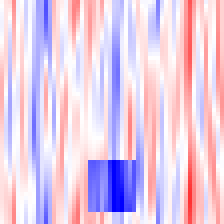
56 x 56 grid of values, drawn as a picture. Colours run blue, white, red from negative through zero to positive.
The bottom middle is the ninth with the lowest average. Streaks run downward. An odd patch, lower than its surroundings, sits in the bottom middle. Overall the values sit about 50% of the way up the scale.
